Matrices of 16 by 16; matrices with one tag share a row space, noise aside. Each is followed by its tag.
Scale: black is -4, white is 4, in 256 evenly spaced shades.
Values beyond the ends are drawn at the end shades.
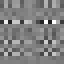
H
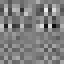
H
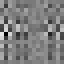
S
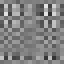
H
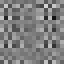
H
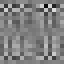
H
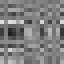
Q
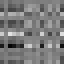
Q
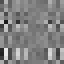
S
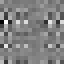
S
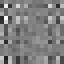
S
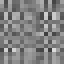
H
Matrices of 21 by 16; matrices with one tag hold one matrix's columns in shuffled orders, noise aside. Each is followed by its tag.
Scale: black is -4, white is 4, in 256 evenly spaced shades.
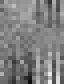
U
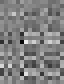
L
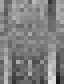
U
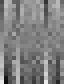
U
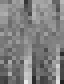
U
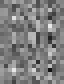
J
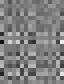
L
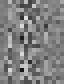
J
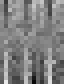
U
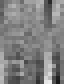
U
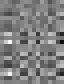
L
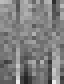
U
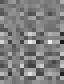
L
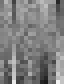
U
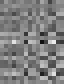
L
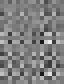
L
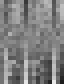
U
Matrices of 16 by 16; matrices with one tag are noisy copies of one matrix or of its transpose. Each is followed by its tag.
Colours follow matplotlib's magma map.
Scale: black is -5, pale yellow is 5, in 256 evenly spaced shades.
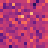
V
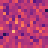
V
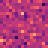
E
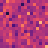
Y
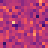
E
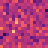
V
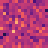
V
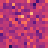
V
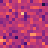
E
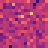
V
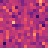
E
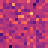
V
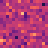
E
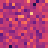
V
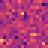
E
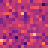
E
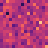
Y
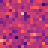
E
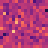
V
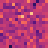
V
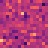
E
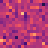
E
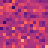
Y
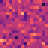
E
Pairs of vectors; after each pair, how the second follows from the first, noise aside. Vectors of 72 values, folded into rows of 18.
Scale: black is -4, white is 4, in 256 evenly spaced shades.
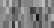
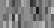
wrapped around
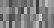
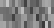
shuffled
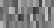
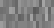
shrunk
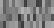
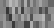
wrapped around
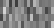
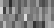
shuffled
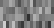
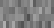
shrunk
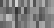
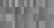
shrunk
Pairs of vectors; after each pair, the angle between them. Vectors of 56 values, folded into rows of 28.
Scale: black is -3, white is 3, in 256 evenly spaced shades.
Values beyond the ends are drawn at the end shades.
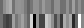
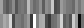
nearly opposite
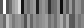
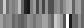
partly aligned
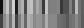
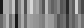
nearly parallel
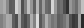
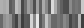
nearly parallel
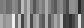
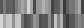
partly aligned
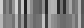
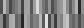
partly opposed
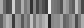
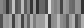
nearly parallel
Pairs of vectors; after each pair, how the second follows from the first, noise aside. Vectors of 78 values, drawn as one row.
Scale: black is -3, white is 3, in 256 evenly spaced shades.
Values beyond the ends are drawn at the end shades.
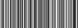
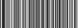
reversed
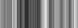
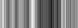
reversed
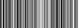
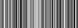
reversed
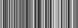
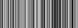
negated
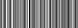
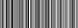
negated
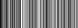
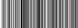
negated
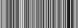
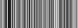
reversed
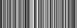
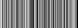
negated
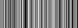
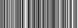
negated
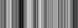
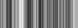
negated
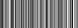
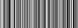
negated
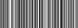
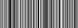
negated
